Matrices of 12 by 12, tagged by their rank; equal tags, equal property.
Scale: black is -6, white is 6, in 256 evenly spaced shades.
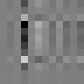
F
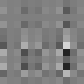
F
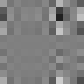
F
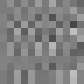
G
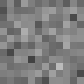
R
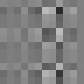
F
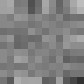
G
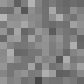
R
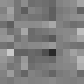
G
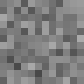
R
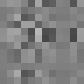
G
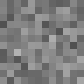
R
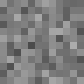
R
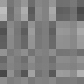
F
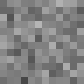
R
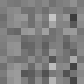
G
